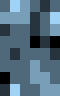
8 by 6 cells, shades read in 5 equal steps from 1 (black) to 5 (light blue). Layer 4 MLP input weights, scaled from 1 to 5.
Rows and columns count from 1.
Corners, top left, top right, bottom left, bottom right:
3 3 2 4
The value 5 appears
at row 1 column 2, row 2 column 6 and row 8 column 2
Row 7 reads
1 3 3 4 4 3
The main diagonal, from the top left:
3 4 3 1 3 3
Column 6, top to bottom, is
3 5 4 1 2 3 3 4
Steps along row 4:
same same down up down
